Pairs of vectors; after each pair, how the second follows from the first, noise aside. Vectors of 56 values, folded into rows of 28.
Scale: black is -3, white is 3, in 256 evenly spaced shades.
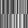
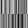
negated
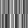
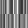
reversed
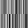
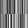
negated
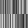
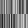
negated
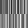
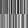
copied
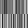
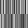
reversed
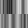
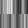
negated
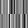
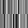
reversed
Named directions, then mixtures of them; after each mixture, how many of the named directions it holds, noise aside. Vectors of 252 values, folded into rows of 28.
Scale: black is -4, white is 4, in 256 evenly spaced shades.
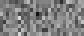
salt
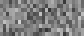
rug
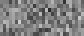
one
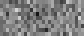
two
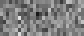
one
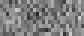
two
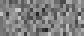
two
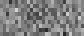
two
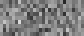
one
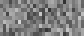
one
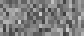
one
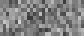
one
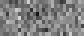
two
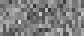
one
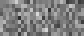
one
